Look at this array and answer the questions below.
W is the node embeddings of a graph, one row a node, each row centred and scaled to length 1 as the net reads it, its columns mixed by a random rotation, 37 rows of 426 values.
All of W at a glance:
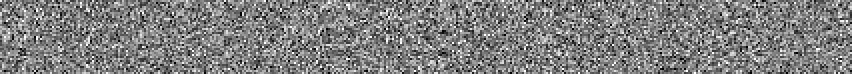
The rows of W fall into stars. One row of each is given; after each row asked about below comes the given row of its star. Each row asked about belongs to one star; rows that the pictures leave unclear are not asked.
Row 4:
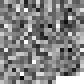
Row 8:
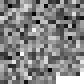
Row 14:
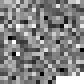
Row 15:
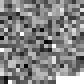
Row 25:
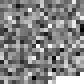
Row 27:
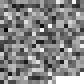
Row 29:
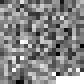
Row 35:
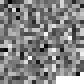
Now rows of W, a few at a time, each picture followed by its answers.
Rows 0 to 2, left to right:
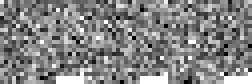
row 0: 35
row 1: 29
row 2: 29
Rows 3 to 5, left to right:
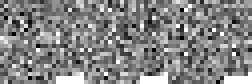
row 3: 29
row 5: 14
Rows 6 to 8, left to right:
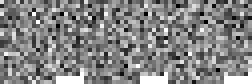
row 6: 35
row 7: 35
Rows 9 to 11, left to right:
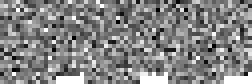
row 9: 4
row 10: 15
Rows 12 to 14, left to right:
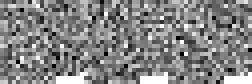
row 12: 29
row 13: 35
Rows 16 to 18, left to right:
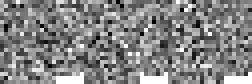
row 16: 27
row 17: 15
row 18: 14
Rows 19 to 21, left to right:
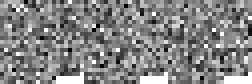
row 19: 4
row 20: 14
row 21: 25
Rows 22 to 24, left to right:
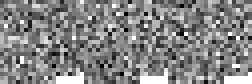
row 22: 29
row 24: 8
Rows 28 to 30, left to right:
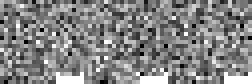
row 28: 15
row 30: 8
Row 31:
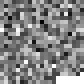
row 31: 35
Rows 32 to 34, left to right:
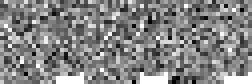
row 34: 15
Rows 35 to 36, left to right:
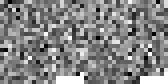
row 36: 14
